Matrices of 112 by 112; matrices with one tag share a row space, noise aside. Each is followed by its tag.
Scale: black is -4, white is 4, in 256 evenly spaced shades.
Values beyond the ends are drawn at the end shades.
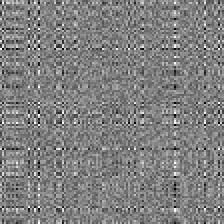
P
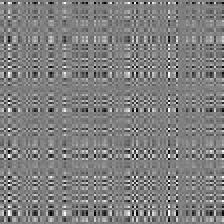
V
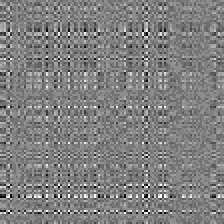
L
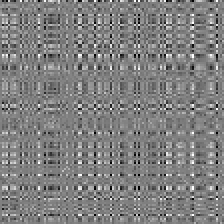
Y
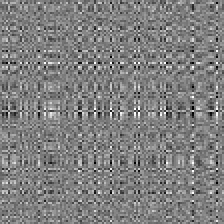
Y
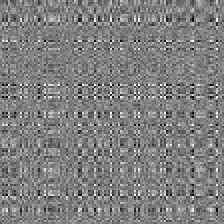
Y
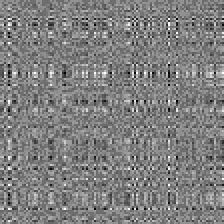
V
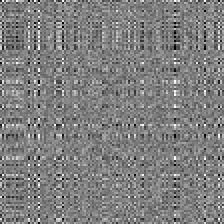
P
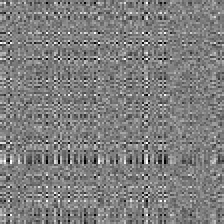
L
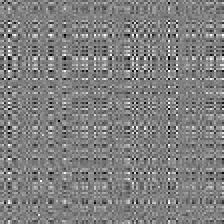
V
